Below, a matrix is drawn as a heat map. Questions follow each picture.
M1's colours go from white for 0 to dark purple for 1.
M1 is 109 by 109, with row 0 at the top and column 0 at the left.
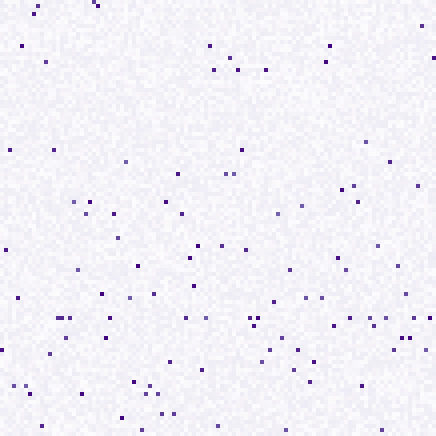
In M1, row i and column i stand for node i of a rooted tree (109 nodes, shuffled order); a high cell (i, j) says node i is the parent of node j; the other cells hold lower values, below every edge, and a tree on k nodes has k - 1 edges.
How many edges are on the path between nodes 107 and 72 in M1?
4
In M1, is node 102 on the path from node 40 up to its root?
no
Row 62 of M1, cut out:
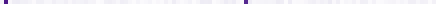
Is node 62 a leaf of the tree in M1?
no
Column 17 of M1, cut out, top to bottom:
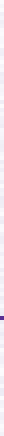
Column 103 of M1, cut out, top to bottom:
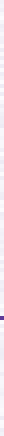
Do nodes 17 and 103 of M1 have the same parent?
yes
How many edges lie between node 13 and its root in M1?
3
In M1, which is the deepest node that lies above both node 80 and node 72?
87
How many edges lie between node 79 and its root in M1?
0
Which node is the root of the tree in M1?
79
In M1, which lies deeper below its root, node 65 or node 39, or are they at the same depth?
the same depth
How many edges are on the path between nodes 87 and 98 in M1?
1
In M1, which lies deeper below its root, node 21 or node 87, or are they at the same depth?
node 21
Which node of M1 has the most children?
79
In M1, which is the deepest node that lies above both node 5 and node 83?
15
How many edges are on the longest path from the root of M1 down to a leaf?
3
